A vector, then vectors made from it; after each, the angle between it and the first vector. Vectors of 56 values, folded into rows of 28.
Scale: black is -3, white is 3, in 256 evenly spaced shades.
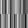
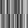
nearly opposite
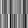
nearly parallel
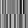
partly aligned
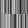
partly aligned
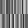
partly opposed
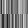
partly opposed
